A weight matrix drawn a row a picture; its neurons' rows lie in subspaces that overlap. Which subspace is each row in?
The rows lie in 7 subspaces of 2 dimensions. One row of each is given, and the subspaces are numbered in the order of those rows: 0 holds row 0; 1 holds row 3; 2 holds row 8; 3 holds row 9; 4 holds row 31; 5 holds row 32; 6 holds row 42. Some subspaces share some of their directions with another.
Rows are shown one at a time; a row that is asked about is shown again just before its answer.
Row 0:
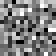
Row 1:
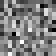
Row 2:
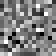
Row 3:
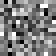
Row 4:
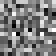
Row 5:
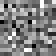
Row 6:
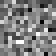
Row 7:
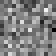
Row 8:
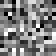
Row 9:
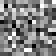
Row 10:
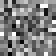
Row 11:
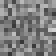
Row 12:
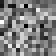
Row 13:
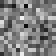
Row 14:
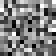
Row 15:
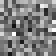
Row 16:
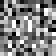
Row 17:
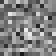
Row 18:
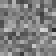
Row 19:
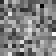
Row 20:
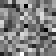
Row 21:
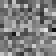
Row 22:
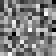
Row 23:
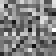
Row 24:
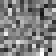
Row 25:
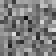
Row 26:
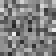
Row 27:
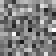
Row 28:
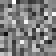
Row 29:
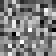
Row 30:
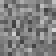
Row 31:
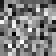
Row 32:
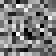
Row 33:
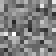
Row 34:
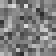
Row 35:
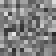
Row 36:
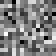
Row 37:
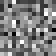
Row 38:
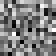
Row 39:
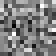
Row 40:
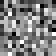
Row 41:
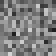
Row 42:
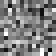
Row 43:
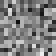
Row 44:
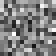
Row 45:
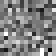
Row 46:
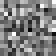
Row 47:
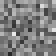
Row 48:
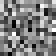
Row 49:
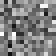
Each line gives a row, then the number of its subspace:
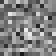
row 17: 5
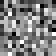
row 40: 5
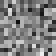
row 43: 6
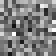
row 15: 1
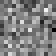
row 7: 3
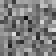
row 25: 0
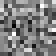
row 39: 3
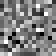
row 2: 0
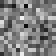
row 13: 4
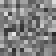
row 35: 2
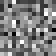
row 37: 2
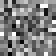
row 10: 1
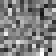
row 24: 6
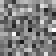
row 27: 0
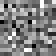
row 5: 3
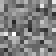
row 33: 6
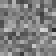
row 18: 4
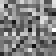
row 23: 1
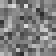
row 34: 4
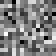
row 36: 2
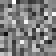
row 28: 2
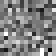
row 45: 6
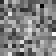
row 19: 5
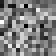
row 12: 4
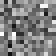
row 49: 1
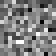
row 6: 0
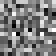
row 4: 5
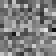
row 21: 4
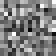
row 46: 2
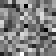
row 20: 4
